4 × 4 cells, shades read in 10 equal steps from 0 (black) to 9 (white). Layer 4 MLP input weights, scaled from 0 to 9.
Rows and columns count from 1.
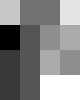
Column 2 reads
4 3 3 3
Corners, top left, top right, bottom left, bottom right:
7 8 2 9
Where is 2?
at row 3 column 1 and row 4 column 1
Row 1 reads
7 4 4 8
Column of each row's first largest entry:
4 4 3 3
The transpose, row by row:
7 0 2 2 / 4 3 3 3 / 4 5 6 9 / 8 6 5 9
